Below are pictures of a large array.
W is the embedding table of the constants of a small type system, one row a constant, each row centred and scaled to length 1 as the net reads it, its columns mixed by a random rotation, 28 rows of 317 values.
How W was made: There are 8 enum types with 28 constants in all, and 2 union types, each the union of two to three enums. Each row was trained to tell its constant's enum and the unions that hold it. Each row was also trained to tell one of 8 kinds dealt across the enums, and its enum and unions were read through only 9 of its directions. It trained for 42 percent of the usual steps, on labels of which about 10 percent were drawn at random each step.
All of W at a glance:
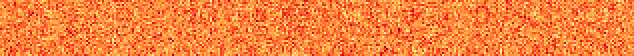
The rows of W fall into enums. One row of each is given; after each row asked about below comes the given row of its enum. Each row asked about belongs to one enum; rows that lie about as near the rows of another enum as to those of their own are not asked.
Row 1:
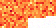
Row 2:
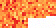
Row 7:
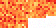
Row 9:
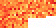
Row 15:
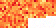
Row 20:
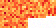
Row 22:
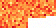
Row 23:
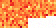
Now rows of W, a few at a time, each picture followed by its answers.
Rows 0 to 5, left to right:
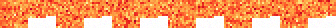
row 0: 9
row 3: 20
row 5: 7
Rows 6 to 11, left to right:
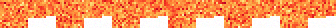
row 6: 15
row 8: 1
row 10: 7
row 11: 22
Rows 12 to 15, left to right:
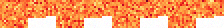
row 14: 23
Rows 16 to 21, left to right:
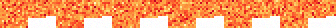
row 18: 22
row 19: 23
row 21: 23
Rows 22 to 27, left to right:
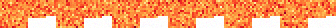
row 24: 1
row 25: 22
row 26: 1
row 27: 20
